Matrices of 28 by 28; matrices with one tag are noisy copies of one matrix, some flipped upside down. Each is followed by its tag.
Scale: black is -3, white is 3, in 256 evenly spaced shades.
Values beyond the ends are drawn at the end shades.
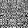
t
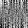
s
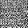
t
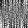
s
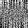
s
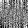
s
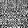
t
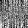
s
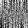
s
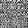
t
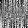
s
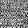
t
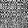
t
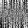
s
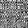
t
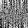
s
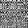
t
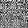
t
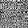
t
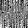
s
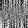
s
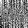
s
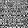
t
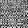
t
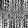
s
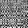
t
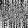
s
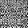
t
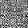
t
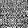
t
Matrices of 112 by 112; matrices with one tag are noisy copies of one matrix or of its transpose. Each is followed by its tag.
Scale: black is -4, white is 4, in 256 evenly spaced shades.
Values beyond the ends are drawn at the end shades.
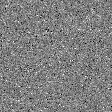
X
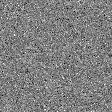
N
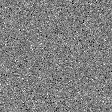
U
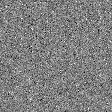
X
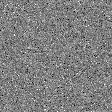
N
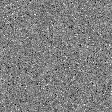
N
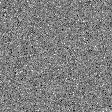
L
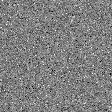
L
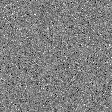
N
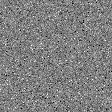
U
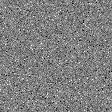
U
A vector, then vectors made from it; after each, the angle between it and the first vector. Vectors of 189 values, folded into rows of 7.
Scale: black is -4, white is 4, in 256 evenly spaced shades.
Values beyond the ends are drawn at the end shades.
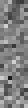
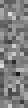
partly opposed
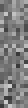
partly opposed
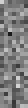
orthogonal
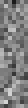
orthogonal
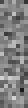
orthogonal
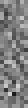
orthogonal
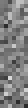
nearly opposite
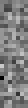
partly opposed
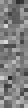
nearly parallel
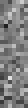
nearly opposite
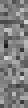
orthogonal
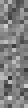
nearly parallel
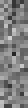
partly aligned
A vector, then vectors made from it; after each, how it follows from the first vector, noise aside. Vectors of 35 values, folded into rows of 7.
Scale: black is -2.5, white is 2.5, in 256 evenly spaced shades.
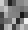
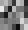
reversed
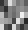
negated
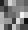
negated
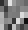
negated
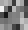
reversed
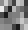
reversed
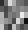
negated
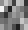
reversed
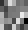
negated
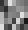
negated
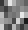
negated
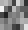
reversed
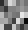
negated
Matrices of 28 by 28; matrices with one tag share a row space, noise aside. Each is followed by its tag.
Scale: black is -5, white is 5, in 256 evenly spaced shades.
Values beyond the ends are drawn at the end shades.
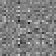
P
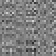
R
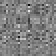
P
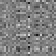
P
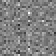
P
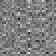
P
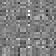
P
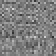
R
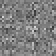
R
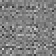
R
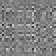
R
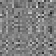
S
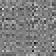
R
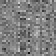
P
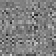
R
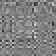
R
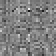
P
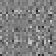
S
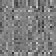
S
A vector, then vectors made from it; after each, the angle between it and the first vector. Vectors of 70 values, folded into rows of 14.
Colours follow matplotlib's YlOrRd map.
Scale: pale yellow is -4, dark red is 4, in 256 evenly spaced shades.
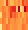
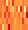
partly opposed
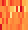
nearly opposite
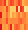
nearly opposite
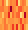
orthogonal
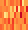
partly opposed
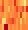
orthogonal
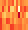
partly opposed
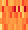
nearly parallel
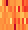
partly aligned
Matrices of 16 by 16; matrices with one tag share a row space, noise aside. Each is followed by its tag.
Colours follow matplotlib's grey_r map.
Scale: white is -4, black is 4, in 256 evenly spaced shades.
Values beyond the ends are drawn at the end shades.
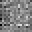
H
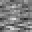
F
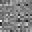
H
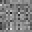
H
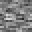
F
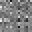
H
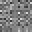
H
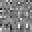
H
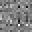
H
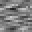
F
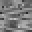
F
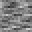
F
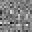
H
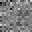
H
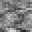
F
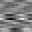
F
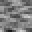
F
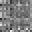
H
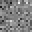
H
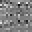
H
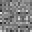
H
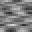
F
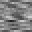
F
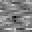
F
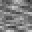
F
